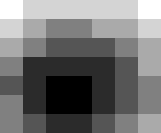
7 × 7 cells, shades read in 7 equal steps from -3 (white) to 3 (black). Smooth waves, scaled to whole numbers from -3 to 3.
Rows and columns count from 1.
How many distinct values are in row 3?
3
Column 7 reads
-3 -2 -1 -1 0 0 -1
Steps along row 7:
up up same down down down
